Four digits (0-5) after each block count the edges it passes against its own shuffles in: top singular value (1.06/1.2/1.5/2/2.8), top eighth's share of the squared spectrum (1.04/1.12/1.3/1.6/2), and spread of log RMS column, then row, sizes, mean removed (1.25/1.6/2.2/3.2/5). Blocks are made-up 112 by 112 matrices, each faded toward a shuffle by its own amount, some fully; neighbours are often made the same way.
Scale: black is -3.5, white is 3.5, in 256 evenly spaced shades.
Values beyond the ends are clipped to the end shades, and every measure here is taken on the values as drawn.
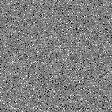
3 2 0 1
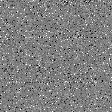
3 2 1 1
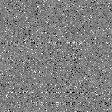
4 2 0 2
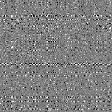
5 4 2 3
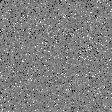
1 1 0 0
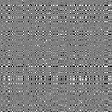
5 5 4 4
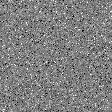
0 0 0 0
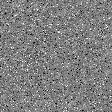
0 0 0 0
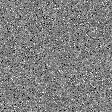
0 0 0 0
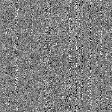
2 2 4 0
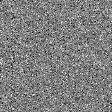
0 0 2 0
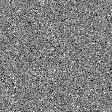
0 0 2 0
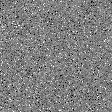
0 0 0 0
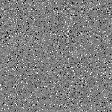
4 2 2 1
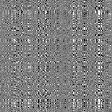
5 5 4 4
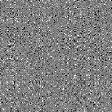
4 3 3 2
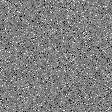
1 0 0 0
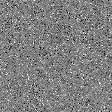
3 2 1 0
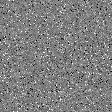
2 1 0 0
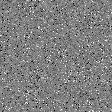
2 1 0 0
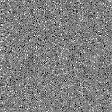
4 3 2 1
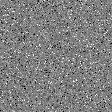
1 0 0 0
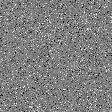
1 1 0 0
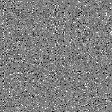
4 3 2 1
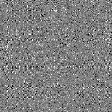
4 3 2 2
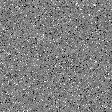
0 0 0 0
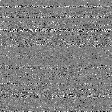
2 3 0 4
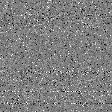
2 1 0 2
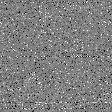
1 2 0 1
